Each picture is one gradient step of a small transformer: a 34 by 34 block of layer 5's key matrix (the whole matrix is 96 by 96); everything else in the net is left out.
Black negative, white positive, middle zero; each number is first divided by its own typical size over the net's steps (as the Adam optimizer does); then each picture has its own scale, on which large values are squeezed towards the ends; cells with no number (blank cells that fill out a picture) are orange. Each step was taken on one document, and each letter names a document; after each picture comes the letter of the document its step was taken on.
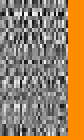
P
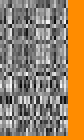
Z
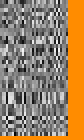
P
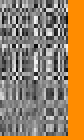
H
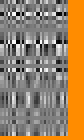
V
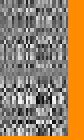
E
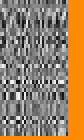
P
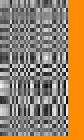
E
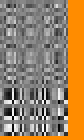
H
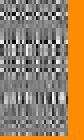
V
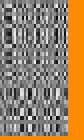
H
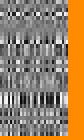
V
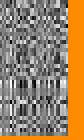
Z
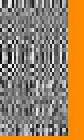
E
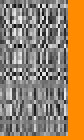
H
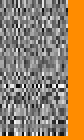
P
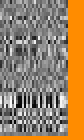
Z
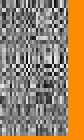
E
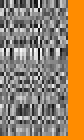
P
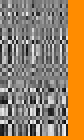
E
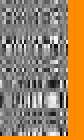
V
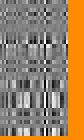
V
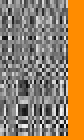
E
